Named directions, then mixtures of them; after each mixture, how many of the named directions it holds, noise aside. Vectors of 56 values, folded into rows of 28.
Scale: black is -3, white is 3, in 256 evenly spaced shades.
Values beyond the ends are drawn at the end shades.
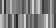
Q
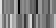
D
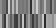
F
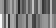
two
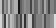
two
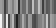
three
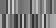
one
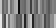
two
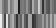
three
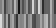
two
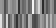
three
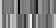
one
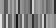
three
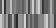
one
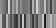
one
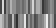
one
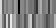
one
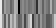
one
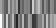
three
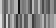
three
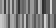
three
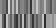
one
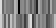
one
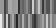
three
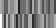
three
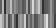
one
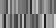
one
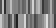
one
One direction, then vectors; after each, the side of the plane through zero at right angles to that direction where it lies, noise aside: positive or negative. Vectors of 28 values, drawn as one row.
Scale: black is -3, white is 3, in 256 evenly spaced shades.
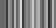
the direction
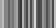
negative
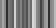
positive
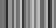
positive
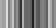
negative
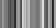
negative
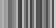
negative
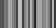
positive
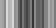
negative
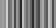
negative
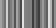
negative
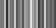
positive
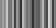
negative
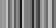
negative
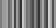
negative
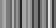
negative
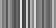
positive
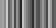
negative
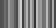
positive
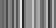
positive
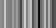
negative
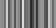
negative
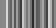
negative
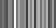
positive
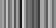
negative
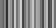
positive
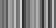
positive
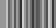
negative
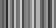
positive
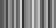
positive
